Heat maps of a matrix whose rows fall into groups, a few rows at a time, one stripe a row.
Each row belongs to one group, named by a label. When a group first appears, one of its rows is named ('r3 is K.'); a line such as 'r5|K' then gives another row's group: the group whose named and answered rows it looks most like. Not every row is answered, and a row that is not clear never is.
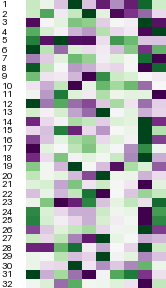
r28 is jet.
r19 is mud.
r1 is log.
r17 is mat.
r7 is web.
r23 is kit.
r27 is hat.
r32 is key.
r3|web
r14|web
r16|web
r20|hat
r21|key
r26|web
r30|log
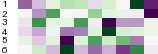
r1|web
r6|log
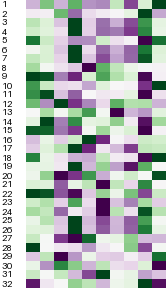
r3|log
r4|log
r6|log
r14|key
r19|log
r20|kit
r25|log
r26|log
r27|kit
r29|kit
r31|hat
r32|web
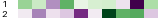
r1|key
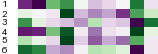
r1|jet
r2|log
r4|jet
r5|log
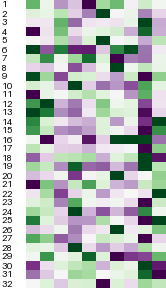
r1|hat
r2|hat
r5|hat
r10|log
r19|log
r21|mat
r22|kit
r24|log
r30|web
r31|web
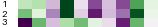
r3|mat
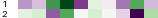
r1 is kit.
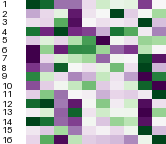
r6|mat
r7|web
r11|kit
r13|key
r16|kit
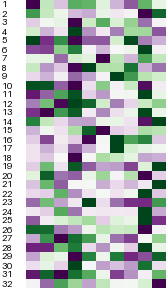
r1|mat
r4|mud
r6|jet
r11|jet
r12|mat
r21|kit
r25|web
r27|mat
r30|log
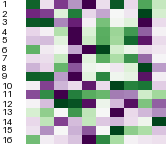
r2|jet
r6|hat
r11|mat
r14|kit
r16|hat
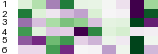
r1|key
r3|web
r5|jet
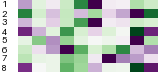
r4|web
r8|web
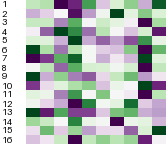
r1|kit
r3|key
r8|key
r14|mud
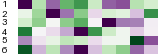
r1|mat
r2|kit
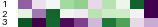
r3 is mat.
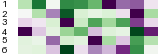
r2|key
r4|web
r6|log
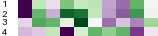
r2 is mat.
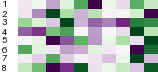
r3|log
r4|jet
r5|kit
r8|kit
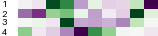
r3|log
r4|hat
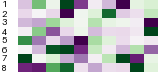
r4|kit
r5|hat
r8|jet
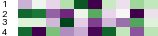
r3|log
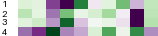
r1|kit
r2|key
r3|key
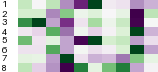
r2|key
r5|hat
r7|log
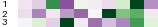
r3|log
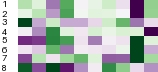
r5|jet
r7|mat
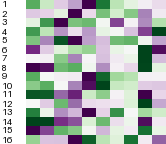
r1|hat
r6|web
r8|jet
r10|hat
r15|jet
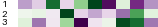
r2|log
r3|mud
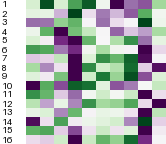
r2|log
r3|jet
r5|kit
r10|mat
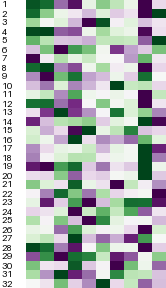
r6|mat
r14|web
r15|kit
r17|web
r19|jet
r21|mud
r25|hat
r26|key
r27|log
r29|mat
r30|mud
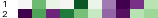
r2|mat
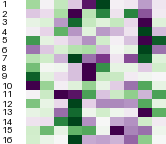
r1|hat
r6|web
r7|log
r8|hat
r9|hat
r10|mat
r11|kit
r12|log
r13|key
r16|log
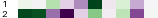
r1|hat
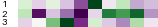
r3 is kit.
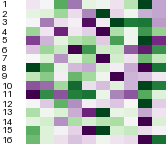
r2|hat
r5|web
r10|jet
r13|hat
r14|key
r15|hat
